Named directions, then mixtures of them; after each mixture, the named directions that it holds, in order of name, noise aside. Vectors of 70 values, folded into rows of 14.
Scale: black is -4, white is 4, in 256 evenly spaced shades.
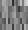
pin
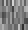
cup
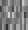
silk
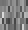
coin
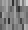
pin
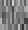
cup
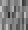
silk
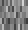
coin, cup, silk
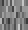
coin, cup, silk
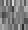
cup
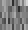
pin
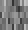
pin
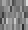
coin, pin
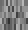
coin, cup, silk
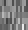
coin, cup, silk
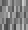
coin, silk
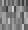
cup, pin, silk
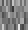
cup, silk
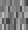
coin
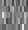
coin, cup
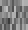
coin, pin, silk
